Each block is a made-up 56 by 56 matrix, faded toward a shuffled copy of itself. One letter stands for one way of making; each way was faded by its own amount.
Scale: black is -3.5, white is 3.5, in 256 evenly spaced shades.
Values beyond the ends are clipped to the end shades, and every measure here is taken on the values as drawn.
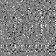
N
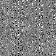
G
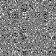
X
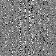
G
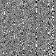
G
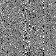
G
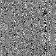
G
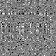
N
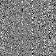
G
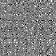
X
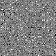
X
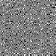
N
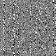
G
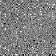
X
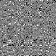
N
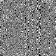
G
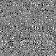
X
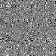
X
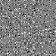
X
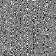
G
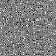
X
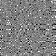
N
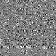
X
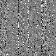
G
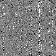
G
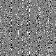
G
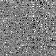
X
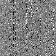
G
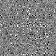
X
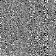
G
